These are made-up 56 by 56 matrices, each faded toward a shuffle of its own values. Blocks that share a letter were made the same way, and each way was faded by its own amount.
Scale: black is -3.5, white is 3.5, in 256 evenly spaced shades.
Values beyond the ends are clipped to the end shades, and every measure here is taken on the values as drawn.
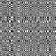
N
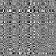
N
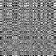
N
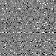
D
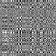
N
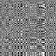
N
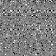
D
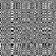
N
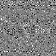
D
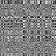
N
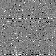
D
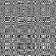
N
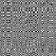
N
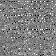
D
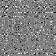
D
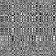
N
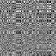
N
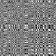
N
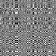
N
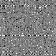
D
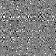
D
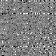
D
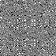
D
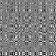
N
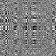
N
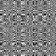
N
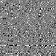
D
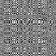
N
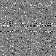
D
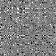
D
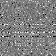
D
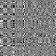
N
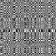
N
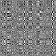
N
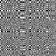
N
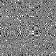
D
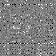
D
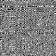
D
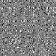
D
